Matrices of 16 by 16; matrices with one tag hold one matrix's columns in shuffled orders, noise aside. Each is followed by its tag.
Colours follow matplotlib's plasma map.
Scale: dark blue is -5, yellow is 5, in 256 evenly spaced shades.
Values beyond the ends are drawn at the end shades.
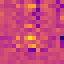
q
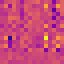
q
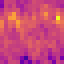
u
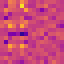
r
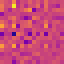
r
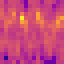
u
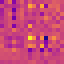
q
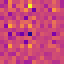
r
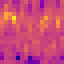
u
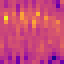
u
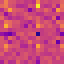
r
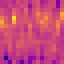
u
